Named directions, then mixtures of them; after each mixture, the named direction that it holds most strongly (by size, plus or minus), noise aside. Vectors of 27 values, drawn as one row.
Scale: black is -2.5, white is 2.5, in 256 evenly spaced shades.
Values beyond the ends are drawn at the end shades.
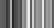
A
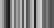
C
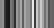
C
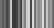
A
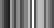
A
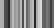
C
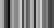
C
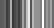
A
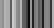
A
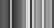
A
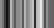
C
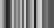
C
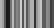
C
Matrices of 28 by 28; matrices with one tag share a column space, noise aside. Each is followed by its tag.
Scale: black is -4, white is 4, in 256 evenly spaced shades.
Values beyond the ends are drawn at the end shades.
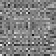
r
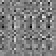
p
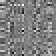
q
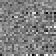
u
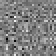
u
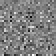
u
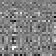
u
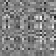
p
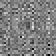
r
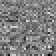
u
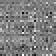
u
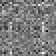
q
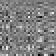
u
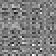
r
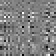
u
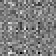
q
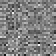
r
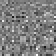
u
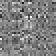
p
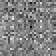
p
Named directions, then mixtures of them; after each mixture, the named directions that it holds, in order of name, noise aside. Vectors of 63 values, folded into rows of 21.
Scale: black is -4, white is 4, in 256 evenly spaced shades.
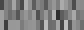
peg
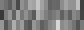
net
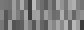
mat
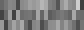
net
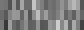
mat, net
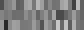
net, peg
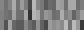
mat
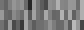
mat, net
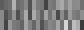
mat, peg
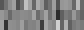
net, peg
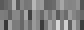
mat, net, peg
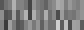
mat, peg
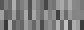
mat, peg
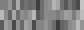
net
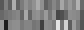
mat, net, peg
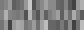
mat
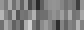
net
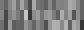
mat
